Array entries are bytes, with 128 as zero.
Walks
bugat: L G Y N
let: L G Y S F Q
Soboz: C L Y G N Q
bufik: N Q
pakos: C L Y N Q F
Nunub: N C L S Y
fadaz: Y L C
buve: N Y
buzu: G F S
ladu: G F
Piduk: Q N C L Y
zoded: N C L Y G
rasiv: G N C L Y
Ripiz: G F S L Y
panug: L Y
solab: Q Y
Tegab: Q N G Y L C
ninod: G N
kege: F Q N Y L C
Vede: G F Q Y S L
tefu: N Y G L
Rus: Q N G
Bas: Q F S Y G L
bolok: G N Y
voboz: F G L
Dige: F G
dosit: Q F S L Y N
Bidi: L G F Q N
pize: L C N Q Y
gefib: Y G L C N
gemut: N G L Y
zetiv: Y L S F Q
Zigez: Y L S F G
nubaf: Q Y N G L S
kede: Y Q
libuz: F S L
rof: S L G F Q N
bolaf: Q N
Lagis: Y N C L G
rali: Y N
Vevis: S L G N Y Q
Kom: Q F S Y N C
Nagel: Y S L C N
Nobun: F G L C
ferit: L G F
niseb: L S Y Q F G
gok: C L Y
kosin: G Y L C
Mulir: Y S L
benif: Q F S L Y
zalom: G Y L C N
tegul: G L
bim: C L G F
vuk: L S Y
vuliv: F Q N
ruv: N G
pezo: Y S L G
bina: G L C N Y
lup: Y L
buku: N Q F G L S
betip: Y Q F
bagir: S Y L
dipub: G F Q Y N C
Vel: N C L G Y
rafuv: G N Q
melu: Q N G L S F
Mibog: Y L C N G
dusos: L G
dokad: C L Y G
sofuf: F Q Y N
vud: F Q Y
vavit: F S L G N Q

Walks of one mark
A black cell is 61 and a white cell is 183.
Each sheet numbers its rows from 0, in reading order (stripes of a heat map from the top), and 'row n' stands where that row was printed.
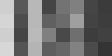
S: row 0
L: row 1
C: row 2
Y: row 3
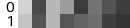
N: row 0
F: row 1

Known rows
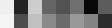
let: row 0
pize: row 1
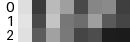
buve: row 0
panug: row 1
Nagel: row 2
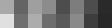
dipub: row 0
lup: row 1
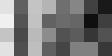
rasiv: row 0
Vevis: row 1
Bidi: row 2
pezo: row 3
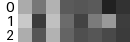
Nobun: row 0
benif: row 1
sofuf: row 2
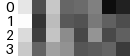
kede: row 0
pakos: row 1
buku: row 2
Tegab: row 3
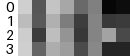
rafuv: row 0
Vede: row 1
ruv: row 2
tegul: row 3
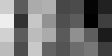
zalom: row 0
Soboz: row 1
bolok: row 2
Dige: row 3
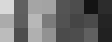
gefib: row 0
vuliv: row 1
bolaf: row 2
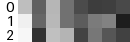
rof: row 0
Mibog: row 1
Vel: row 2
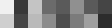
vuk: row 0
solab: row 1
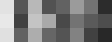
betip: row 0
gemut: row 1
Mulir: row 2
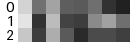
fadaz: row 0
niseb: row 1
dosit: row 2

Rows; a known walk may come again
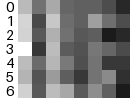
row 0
kege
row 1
dusos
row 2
rali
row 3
pakos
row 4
voboz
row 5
Kom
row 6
bolok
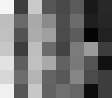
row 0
zetiv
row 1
kosin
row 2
ninod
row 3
benif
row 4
bina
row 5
bagir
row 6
Vevis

